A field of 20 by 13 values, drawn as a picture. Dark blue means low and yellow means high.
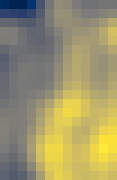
Mirror symmetry: none. Lone odd cells: none. Calmest part: middle left. Ninth with the lowest average: top left. Slope: up to the bottom right.
